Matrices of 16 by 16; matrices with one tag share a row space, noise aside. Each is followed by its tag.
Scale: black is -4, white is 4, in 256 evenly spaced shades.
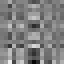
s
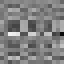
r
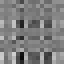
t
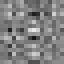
s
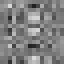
s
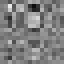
s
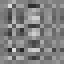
s
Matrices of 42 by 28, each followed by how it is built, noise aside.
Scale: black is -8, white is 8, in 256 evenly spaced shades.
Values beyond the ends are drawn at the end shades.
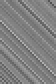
Toeplitz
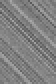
Toeplitz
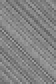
Toeplitz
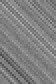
Toeplitz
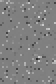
sparse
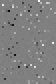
sparse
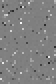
sparse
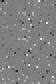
sparse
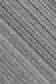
Toeplitz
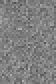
noise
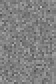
noise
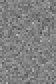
noise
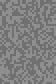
noise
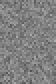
noise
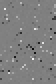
sparse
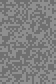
noise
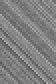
Toeplitz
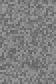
noise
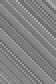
Toeplitz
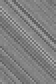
Toeplitz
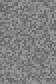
noise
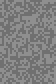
noise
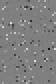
sparse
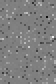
sparse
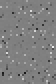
sparse
